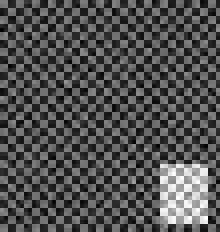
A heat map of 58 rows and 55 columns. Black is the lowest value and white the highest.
Odd patch: higher, in the bottom right. Average level on the scale: 30%. Ninth with the highest average: bottom right.
